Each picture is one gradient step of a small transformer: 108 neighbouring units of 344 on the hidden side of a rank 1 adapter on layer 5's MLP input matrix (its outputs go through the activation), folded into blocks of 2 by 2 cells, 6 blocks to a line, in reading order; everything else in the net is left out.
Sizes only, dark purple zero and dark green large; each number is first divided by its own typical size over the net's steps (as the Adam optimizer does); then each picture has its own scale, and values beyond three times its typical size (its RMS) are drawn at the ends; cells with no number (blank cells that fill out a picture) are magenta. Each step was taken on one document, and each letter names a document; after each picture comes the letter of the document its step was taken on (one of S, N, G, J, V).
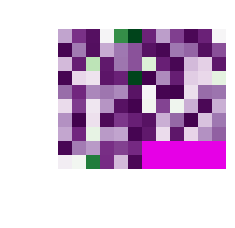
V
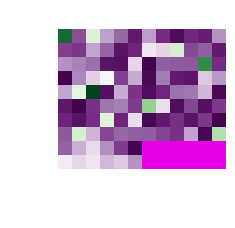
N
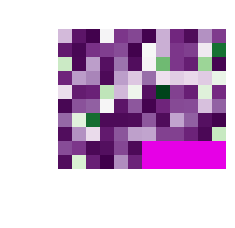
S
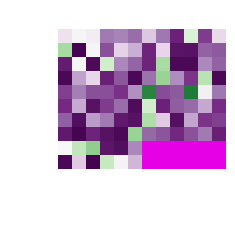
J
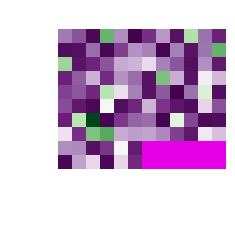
S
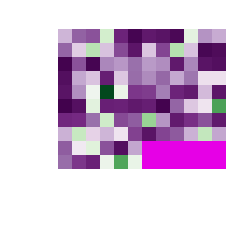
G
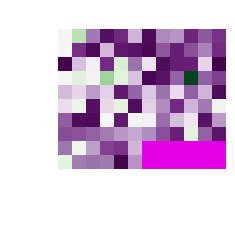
G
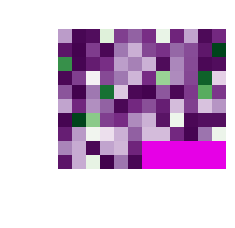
S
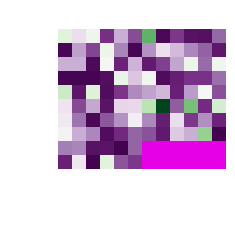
J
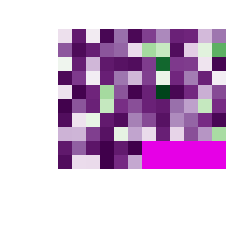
S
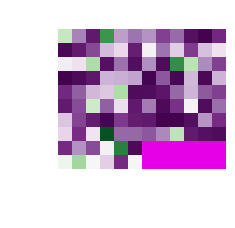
V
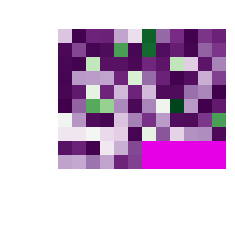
V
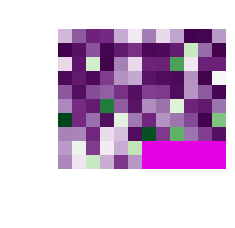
V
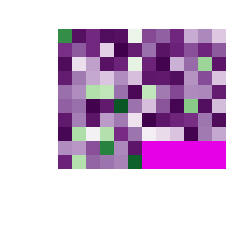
N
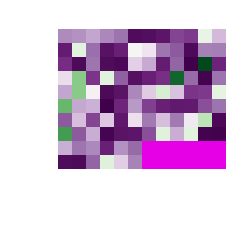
J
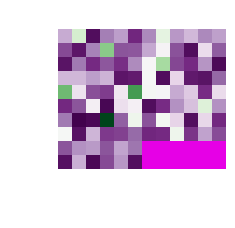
J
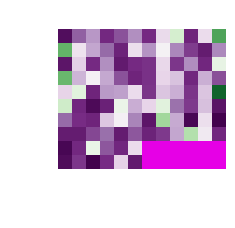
J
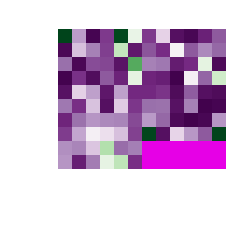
N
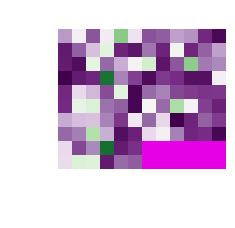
V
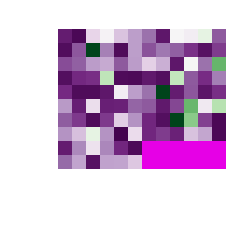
J
